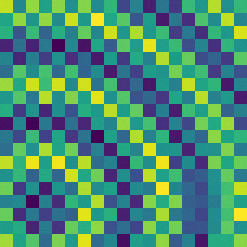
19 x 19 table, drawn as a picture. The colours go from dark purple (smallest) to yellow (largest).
There is no overall slope. The bottom right is the calmest part. An odd patch, calmer than its surroundings, sits in the bottom right. Rings spread out from the bottom left.
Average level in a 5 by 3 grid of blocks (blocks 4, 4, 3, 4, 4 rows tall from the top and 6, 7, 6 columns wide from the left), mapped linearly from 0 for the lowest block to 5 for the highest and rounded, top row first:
443 / 423 / 033 / 543 / 243
